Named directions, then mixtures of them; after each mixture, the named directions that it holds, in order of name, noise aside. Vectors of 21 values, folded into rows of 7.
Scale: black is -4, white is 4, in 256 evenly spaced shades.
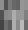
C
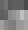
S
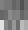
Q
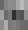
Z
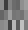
C, Q, Z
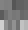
Q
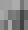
C, S, Z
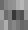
Z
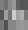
Z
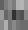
Z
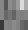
C, Q, Z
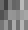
C, S, Z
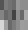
Q, S, Z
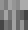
C, S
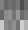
Q
